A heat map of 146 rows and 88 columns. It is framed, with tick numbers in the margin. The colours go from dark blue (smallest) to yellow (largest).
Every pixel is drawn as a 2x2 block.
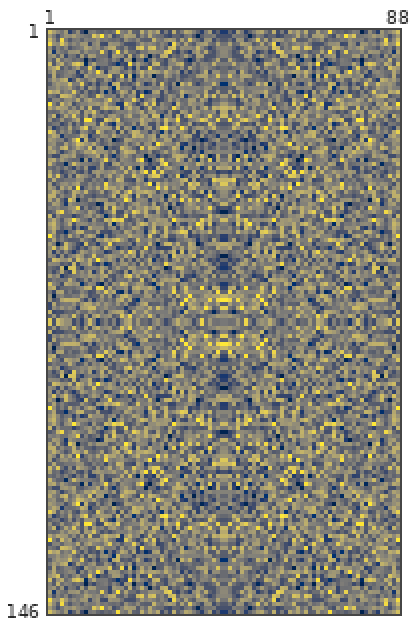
No overall slope runs across the table. There are no regular stripes. The texture is fine-grained noise. It mirrors both left to right and top to bottom. On average the colour sits 50% of the way up the scale. No single row or column stands out from its neighbours.
